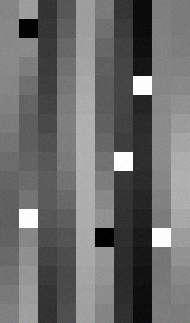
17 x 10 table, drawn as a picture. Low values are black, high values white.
Stripes: upright, repeating 2 times. Lone odd cells: 6, 4 higher and 2 lower than their neighbours. Seam: none. Grain: streaks running down. Calmest part: middle left. Slope: none.
